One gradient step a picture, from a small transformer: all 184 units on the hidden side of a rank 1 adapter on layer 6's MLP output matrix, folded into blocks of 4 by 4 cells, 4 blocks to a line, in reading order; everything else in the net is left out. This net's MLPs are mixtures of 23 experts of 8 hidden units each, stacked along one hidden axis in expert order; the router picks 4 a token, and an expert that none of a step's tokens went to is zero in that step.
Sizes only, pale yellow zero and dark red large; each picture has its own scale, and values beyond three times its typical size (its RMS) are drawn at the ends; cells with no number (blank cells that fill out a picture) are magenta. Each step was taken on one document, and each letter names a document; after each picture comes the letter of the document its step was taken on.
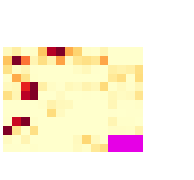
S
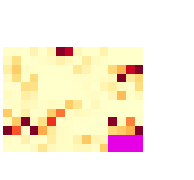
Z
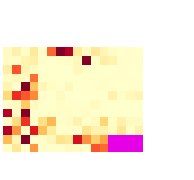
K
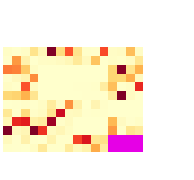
Z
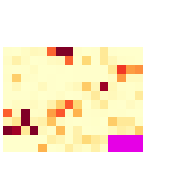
Z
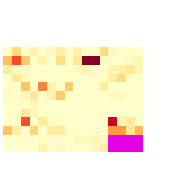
S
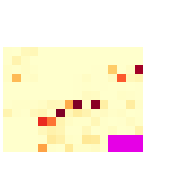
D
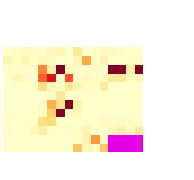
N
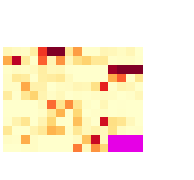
N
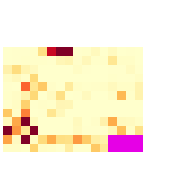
K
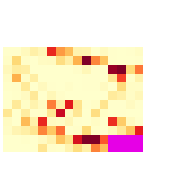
Z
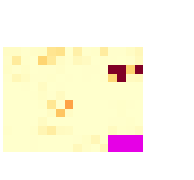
N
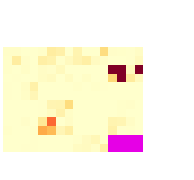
N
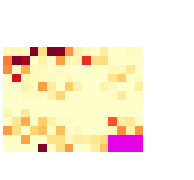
S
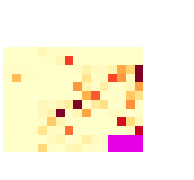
D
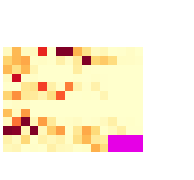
K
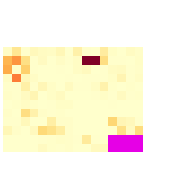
S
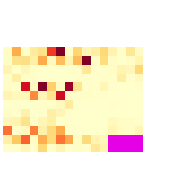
S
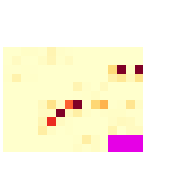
D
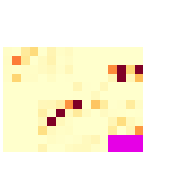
D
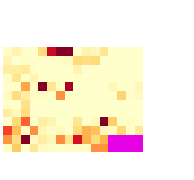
K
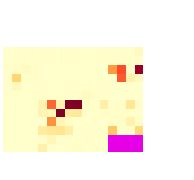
D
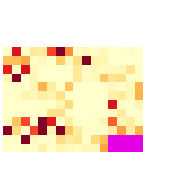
S
